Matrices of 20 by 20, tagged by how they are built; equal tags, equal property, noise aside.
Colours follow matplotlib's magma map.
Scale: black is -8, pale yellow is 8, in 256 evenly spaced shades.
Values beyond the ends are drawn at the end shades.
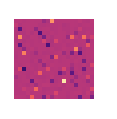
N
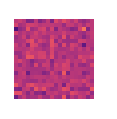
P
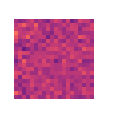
P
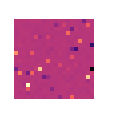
N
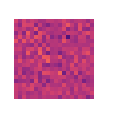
P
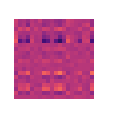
P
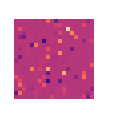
N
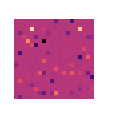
N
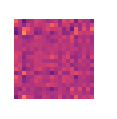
P
